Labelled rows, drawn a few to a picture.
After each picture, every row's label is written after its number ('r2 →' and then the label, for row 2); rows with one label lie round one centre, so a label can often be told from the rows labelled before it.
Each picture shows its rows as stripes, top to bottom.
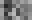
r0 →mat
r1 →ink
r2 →mat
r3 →mat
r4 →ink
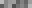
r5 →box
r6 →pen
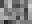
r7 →pen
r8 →pen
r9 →box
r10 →box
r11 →box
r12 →ink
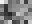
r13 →box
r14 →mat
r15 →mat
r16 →ink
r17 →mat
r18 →pen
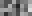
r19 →mat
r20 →pen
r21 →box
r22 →mat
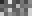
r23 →pen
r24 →ink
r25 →pen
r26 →box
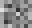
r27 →box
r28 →mat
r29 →box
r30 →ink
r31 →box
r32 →mat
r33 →box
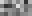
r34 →box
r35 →ink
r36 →box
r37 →mat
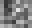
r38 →ink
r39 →mat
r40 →ink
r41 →mat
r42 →box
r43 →ink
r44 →box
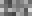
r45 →mat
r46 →mat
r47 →box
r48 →ink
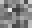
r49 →box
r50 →mat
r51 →pen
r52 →mat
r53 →mat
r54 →box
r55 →pen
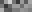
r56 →pen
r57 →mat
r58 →mat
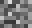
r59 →pen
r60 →ink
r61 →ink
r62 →pen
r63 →box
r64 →ink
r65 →pen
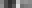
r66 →ink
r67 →ink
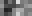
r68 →ink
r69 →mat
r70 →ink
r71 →ink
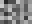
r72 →ink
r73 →box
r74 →pen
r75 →mat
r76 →box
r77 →mat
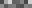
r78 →pen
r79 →mat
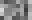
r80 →ink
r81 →box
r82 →box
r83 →box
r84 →pen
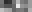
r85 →ink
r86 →ink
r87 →box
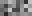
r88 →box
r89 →mat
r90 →pen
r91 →mat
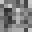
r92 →box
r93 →pen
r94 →ink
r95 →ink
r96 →ink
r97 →ink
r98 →mat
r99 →box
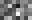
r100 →mat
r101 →pen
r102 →ink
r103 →ink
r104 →pen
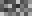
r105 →ink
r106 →pen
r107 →ink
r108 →box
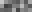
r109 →box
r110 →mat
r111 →mat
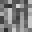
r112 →pen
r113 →ink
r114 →pen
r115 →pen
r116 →pen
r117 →pen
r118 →box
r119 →mat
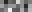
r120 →ink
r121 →box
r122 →pen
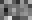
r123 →pen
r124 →mat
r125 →mat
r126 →mat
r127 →pen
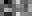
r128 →ink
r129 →ink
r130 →pen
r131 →ink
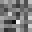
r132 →box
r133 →pen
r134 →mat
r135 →pen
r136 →box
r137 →ink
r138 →box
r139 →ink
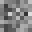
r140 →box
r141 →mat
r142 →ink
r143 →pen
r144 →ink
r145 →box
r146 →mat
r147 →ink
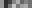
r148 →ink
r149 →mat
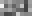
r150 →box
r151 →box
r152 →box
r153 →ink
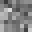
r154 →mat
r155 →mat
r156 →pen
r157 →box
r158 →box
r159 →mat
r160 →box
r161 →box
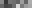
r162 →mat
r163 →ink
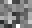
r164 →pen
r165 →mat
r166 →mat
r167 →pen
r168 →box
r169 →pen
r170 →ink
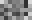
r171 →box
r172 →pen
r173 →mat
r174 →pen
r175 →mat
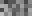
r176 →ink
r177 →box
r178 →pen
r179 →box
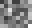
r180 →pen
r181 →mat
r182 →pen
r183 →pen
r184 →ink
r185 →mat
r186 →box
